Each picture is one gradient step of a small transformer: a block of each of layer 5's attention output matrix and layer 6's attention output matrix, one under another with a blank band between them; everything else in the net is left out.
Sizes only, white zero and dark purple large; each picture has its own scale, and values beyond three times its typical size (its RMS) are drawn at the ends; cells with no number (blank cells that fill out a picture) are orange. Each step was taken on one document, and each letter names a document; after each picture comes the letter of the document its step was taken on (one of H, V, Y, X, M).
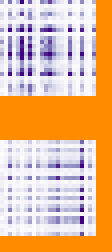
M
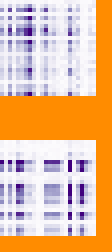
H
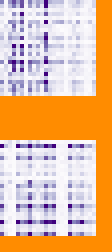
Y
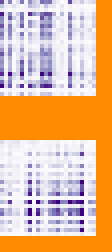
M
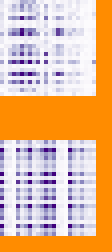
Y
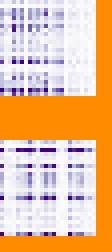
Y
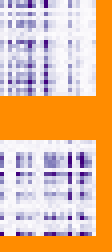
H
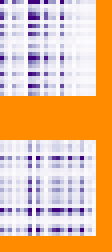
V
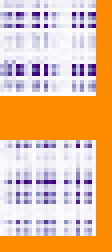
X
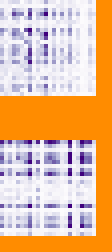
H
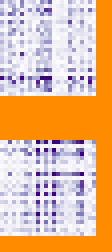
M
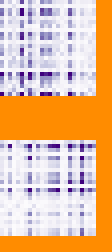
M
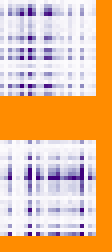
M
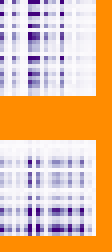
V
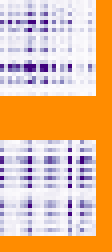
H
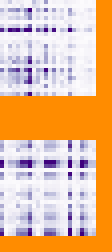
H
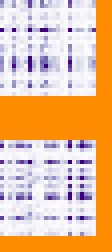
H
